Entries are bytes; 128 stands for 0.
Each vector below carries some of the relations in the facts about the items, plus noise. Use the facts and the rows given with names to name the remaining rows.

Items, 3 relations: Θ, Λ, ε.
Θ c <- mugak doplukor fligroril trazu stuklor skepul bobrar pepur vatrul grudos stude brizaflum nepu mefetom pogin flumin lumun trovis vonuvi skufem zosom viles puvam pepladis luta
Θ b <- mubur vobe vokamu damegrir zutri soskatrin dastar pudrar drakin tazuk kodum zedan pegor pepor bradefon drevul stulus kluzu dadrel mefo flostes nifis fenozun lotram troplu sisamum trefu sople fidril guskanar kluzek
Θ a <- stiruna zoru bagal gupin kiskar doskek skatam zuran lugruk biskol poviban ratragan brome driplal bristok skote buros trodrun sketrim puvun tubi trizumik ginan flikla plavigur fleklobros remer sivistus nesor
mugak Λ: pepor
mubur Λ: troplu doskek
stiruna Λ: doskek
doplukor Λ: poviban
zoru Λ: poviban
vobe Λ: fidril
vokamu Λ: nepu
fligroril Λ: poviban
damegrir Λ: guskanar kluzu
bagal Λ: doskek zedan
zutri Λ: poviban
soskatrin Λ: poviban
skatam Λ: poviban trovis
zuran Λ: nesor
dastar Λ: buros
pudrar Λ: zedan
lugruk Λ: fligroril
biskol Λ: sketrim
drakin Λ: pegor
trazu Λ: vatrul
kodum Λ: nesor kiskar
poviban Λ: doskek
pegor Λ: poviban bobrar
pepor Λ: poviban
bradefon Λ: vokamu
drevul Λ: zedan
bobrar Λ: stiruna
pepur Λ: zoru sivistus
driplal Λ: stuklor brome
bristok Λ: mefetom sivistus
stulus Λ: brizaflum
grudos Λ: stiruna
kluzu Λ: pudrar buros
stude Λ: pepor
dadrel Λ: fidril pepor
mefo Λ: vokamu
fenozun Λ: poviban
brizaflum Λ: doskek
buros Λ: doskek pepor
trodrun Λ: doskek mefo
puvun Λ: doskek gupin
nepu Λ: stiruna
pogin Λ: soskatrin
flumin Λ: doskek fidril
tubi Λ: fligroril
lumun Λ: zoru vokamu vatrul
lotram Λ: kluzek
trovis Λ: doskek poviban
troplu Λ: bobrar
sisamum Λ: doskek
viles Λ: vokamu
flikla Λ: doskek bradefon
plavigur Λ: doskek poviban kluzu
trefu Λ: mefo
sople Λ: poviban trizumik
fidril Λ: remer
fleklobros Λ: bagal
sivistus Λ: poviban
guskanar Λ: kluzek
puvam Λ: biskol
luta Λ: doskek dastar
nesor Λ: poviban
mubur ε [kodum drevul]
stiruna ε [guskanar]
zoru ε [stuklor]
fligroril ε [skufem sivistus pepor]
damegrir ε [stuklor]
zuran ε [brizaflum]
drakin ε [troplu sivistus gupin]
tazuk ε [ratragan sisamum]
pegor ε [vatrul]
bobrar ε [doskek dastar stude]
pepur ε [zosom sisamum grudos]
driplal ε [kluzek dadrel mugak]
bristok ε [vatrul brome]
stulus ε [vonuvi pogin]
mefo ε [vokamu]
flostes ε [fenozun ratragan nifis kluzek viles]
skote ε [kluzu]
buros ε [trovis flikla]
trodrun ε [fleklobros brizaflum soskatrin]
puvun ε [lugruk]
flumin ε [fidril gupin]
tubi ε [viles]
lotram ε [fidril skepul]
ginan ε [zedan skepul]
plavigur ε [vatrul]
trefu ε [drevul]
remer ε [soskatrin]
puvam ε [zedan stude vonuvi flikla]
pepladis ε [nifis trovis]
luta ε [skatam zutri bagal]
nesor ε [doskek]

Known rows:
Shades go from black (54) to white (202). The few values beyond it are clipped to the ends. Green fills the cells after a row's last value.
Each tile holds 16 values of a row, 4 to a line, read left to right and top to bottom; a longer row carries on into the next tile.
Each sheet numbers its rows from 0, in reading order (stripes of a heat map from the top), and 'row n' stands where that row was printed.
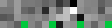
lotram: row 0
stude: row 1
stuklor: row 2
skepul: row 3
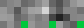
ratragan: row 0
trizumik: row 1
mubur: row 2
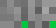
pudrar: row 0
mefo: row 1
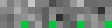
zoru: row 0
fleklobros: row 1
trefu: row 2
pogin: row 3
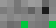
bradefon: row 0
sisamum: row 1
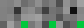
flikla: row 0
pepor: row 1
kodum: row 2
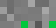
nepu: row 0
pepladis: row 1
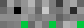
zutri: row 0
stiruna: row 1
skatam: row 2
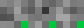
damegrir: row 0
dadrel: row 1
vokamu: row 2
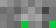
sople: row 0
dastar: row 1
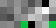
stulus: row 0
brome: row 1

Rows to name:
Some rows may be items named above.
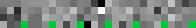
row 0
lugruk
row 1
pegor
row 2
mefetom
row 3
driplal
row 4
mefetom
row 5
bagal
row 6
brizaflum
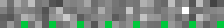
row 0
tubi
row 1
fleklobros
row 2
vatrul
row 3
pepladis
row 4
bobrar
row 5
guskanar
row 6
remer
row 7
brizaflum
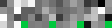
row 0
sketrim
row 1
trodrun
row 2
luta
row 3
stuklor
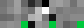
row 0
poviban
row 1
stuklor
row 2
bradefon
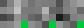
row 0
skote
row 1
flostes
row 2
mubur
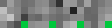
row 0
kluzek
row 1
poviban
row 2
skatam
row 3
flumin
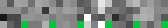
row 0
puvun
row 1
bagal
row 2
doskek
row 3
biskol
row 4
trefu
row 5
gupin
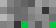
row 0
soskatrin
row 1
kluzu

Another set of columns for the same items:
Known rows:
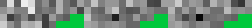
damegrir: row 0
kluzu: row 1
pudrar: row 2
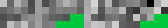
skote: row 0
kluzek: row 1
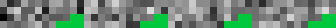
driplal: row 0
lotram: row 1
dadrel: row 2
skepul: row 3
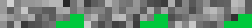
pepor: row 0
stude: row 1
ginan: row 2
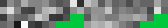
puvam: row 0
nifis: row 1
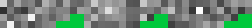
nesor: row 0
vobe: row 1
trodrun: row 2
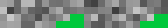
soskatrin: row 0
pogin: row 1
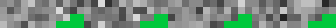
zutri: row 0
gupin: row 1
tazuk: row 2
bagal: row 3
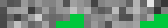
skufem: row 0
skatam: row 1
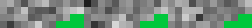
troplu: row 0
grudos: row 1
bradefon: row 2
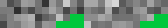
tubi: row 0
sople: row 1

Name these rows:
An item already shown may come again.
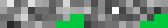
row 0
drakin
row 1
trodrun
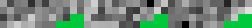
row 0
ratragan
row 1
kluzek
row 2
bobrar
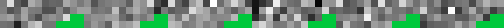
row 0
pegor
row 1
skatam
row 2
kodum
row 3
stuklor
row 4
zuran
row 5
trodrun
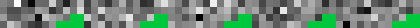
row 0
doskek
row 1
vatrul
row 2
drevul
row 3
fleklobros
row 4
pepur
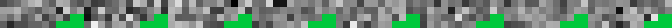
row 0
flumin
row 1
brome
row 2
kluzek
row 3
stiruna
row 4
sivistus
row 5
pepladis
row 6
nepu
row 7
mefetom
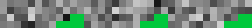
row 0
remer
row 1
bagal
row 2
zoru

